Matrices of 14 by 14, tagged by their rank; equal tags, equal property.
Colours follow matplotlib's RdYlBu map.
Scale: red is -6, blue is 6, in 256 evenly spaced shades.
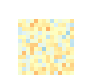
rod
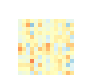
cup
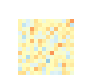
rod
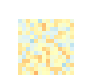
rod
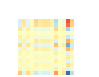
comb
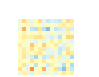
cup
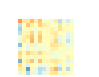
cup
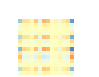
comb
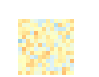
rod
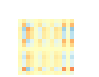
comb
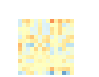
cup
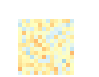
rod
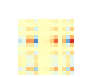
comb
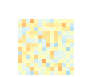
rod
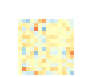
cup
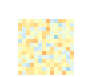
rod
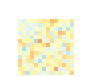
rod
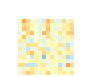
cup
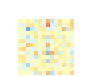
cup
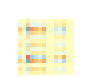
comb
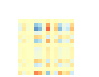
comb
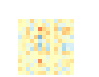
cup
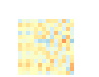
cup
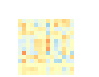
cup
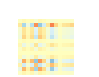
comb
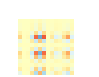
comb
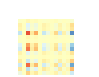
comb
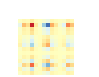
comb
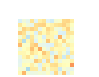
rod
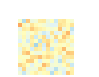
rod
